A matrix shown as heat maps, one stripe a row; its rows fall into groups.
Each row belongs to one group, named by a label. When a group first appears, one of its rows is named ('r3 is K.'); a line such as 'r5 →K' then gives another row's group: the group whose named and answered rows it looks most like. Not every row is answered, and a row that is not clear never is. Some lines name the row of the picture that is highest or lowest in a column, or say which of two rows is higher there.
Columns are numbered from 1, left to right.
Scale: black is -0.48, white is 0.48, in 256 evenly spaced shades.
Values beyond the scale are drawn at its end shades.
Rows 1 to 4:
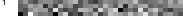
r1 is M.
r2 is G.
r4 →G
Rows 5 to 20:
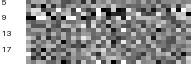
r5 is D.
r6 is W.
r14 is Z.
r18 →Z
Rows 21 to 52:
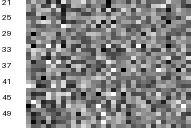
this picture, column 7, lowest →21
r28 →M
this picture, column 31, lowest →38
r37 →M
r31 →G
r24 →G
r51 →W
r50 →W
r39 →D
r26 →D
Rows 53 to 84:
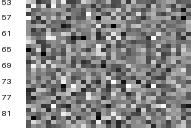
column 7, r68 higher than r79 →Yes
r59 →D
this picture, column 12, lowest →62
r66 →W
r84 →Z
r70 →Z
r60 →W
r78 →G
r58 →W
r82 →W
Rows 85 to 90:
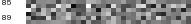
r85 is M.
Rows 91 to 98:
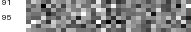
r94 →Z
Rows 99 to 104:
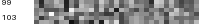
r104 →D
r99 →M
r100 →M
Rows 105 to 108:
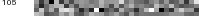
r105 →W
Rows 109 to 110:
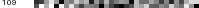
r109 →G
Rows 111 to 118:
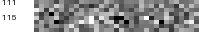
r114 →W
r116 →Z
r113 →Z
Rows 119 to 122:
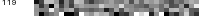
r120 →W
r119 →G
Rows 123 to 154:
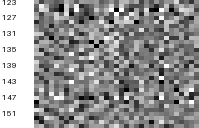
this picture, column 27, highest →139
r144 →Z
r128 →M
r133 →D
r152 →G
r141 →Z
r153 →M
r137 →Z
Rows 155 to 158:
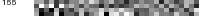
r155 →Z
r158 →W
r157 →W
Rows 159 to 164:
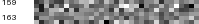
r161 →M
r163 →Z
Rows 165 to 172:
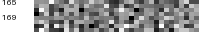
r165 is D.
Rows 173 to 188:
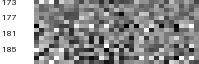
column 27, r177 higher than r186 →No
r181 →G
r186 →M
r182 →D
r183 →D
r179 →Z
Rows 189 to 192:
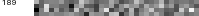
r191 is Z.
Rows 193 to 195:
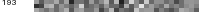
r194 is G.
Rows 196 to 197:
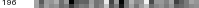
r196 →D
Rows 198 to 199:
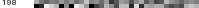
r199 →G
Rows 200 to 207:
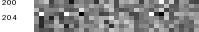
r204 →W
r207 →W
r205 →W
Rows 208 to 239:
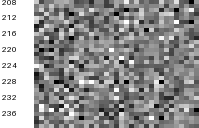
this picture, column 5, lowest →228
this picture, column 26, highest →217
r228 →Z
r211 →G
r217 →G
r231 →Z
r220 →W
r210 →Z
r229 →M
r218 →W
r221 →G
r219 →Z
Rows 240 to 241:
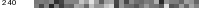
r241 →W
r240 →Z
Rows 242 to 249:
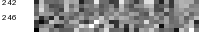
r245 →D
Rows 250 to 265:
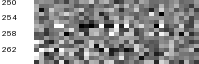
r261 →M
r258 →W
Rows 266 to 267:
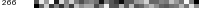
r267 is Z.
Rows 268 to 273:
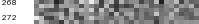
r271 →M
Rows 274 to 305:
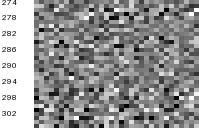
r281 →W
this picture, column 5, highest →276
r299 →G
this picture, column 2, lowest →281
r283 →M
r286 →M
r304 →D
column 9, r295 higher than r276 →Yes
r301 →G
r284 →G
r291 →M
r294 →Z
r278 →G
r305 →D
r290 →Z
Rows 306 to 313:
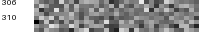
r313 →G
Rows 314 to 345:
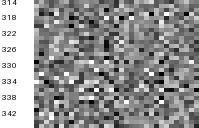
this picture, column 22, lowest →326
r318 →D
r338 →Z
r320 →G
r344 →G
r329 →Z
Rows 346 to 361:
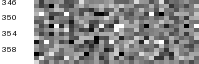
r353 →D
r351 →G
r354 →W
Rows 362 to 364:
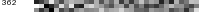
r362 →G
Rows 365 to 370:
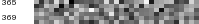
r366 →G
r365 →D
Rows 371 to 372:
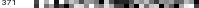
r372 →Z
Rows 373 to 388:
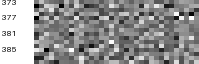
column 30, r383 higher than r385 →Yes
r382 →Z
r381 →G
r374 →G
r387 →G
